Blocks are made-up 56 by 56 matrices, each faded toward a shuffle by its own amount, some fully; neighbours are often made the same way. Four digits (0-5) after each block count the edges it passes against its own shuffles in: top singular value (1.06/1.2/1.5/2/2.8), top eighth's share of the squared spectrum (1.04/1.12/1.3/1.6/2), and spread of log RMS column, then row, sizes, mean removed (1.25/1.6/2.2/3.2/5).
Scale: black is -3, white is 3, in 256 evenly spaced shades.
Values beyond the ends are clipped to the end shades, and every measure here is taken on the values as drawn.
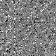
1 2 2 0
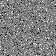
0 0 0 0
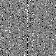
2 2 2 0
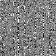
2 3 3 0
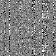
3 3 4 0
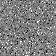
0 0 0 0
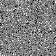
1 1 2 0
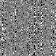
2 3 3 0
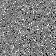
0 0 0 0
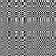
5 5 4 4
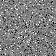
0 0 0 0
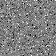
1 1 0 0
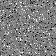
0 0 0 0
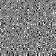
4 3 2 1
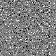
3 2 1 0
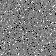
0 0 0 0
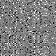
4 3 1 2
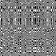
5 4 3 3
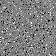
0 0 0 0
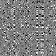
4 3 2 1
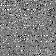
1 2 0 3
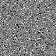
0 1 0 0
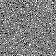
2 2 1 0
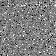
1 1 0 1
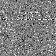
2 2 0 2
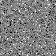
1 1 0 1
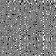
4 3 2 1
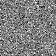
1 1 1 0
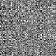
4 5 2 3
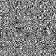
3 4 2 2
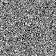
2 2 0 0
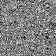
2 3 1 1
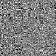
3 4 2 2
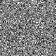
2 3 1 1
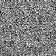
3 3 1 1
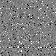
3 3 0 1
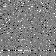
3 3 1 1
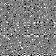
4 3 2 2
